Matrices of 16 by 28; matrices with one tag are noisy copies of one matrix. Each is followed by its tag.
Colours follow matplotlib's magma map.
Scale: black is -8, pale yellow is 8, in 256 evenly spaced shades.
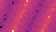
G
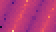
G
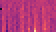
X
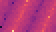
G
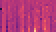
X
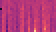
X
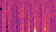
X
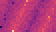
G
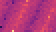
G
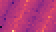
G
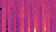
X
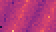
G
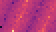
G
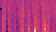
X
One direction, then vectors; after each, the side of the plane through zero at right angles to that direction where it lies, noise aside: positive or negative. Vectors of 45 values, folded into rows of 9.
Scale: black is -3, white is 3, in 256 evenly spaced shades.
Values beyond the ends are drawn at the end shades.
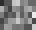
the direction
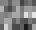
positive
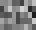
negative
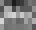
negative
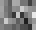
positive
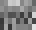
positive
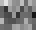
negative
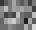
positive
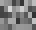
negative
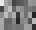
negative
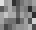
negative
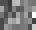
positive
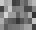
negative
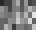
positive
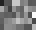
positive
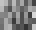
positive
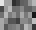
negative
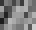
positive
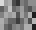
negative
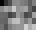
positive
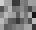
negative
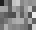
positive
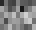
positive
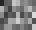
positive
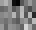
negative
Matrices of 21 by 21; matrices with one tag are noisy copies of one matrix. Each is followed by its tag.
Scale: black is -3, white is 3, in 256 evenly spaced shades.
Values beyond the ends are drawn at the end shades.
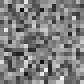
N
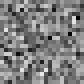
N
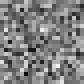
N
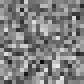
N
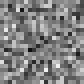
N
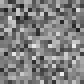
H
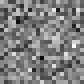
H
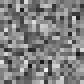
N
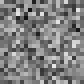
H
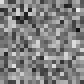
H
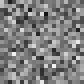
H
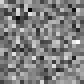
H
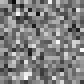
H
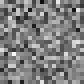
H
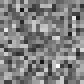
N
